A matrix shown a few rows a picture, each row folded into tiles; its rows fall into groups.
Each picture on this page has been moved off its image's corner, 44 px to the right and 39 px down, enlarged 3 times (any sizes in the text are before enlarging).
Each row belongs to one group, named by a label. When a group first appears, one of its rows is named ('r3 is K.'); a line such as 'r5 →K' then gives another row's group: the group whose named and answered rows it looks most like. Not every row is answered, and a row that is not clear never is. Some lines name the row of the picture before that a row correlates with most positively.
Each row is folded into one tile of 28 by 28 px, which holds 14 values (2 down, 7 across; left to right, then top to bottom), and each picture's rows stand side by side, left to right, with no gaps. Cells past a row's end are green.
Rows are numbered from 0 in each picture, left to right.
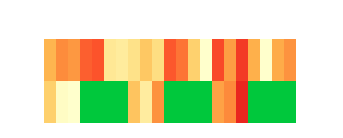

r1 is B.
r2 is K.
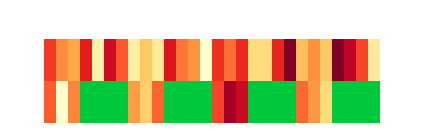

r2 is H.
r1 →B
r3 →B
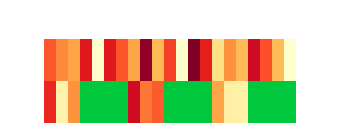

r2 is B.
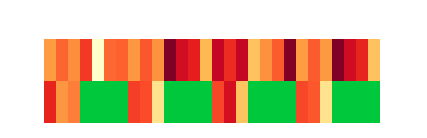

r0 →K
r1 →B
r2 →H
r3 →B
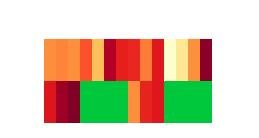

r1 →H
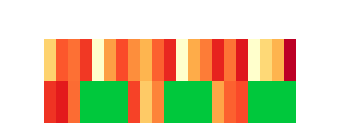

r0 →K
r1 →K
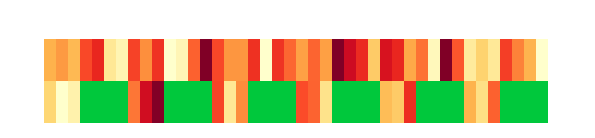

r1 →H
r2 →K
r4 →K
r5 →B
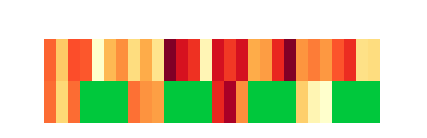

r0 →K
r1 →B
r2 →H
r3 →B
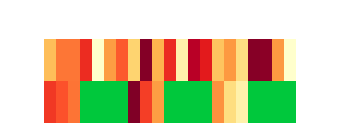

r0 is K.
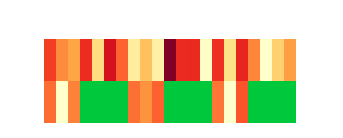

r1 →B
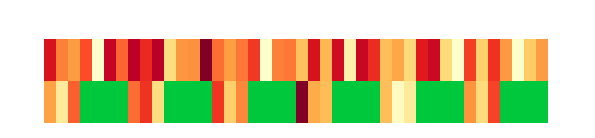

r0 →K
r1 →H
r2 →K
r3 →K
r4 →B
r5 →K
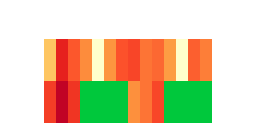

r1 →K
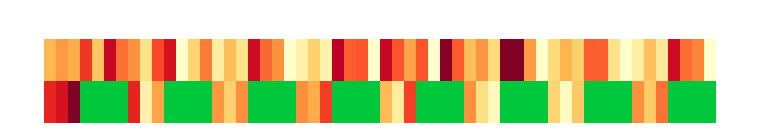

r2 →B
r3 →B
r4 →K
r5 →B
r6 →B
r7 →B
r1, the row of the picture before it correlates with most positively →1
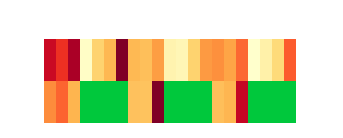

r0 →H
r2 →H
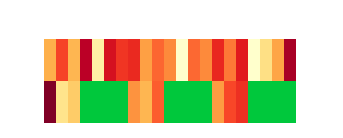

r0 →K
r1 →K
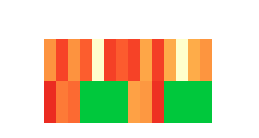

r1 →K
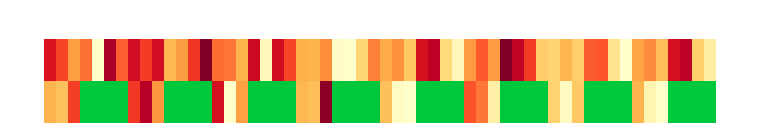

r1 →H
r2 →K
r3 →H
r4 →B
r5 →B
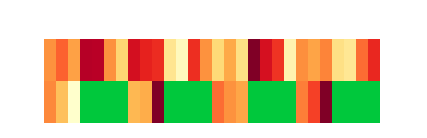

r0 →B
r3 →H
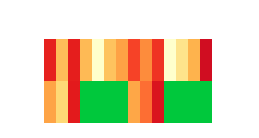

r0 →K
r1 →H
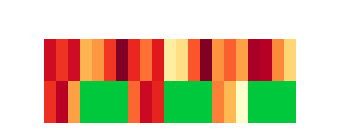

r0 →H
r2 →B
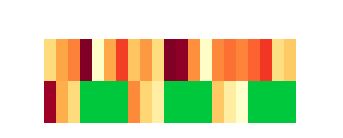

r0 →K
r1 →B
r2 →B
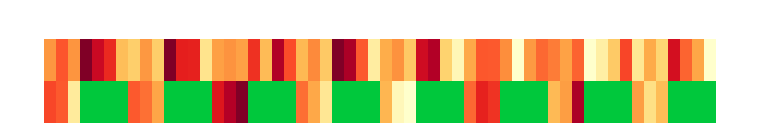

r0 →B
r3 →B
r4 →B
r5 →K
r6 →H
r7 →B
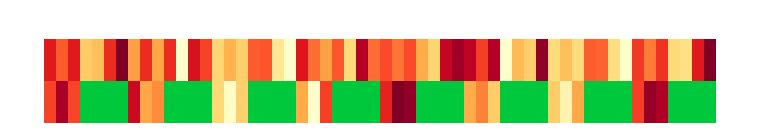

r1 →K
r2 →B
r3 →K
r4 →H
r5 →H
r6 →B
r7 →H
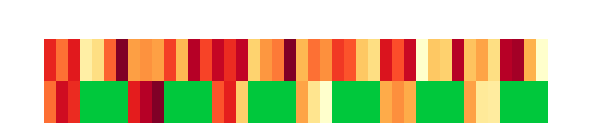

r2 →H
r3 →B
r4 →H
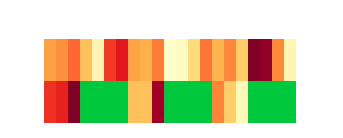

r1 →H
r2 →B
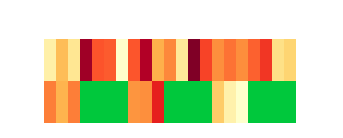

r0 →B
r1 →K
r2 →B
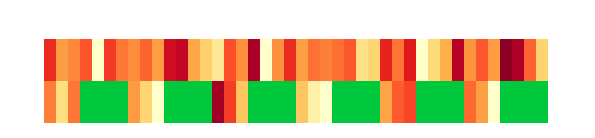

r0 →K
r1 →B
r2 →K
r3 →B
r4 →H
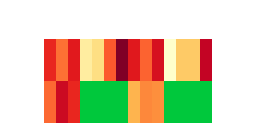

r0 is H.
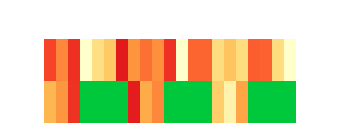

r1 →K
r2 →B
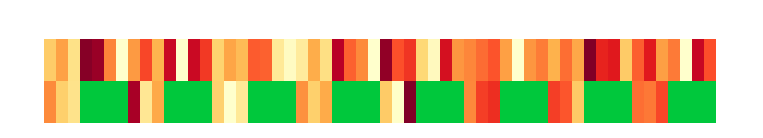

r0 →B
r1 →K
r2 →B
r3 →B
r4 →K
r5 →K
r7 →K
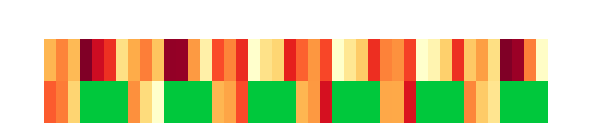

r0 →B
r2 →H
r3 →H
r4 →H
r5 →B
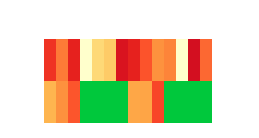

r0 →H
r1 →K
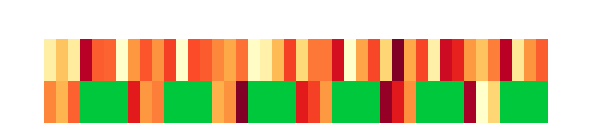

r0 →B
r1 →K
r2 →H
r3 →K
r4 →K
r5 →K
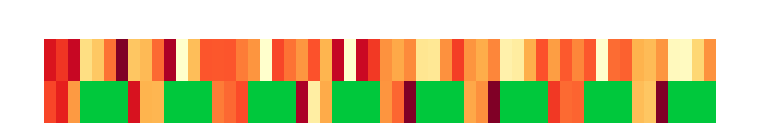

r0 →H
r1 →K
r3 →K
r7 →H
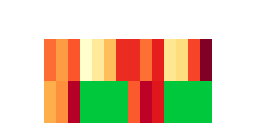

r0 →H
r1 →H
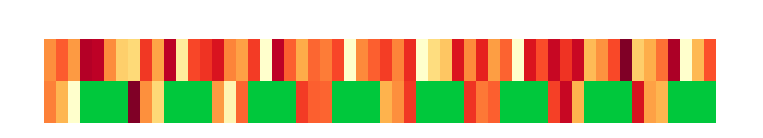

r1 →K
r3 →K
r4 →H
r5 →K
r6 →H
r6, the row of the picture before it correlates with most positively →1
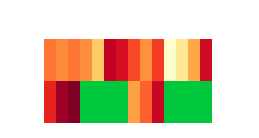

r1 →H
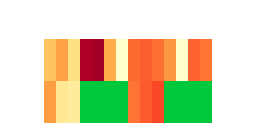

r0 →B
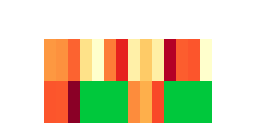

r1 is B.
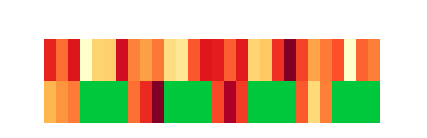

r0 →H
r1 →H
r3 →K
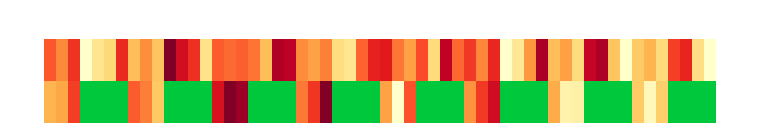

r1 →B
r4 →K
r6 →B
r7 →B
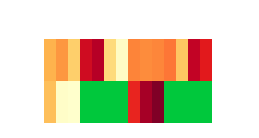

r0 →B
